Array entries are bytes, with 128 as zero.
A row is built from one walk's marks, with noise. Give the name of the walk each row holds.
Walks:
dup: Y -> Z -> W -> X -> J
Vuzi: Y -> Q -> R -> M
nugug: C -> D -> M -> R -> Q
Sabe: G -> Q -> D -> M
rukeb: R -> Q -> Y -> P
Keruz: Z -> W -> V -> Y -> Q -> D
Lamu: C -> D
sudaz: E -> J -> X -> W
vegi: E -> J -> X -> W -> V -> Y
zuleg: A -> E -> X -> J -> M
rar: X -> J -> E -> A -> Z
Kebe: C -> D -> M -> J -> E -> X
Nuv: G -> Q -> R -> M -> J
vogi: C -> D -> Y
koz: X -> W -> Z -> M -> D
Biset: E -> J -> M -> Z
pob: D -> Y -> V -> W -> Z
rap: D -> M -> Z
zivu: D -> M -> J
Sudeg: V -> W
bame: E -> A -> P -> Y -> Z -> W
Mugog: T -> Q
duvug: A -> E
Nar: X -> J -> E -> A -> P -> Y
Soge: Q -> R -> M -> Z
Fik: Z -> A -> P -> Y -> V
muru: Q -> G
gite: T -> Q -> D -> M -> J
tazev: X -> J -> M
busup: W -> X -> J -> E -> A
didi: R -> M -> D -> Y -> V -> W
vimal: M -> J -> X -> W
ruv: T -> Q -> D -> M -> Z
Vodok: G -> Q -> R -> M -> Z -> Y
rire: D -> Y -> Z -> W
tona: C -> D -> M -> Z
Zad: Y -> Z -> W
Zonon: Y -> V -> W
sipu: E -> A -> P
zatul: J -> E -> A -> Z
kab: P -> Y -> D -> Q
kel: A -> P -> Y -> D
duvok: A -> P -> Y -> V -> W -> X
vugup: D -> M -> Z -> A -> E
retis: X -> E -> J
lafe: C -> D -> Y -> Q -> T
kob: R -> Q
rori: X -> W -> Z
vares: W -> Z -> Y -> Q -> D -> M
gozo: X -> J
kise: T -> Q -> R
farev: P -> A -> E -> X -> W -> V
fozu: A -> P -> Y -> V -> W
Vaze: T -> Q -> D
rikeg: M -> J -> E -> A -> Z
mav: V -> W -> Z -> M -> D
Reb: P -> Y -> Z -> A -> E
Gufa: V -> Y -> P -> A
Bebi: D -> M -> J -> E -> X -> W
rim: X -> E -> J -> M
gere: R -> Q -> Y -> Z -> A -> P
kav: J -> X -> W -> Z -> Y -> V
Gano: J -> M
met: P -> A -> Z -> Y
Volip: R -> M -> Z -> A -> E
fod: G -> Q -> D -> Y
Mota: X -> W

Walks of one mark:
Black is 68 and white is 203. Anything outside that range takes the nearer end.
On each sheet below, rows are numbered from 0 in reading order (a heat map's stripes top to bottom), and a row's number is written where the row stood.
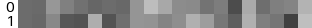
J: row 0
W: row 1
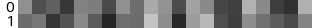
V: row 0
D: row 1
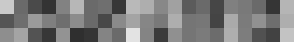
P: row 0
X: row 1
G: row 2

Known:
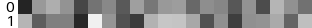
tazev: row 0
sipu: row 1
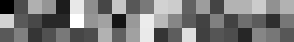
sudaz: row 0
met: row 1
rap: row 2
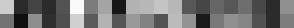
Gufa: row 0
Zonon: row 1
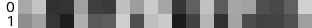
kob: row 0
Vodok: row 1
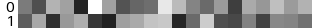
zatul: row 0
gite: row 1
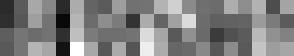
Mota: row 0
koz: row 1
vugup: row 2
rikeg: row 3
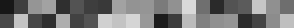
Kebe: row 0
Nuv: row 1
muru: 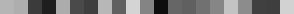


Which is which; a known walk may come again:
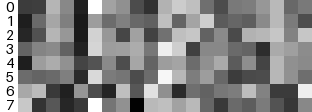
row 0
dup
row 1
koz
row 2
sudaz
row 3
Volip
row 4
tazev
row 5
vugup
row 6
muru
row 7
Gufa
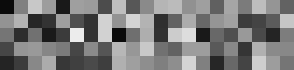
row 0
vimal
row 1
kob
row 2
pob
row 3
Gano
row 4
Kebe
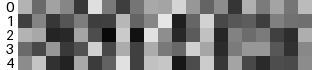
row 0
duvug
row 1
rap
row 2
fod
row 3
Zonon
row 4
Vodok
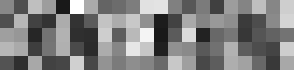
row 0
zatul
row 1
Nuv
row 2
ruv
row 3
Mugog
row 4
Sudeg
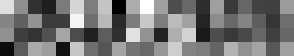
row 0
gere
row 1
Zad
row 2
vogi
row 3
Mota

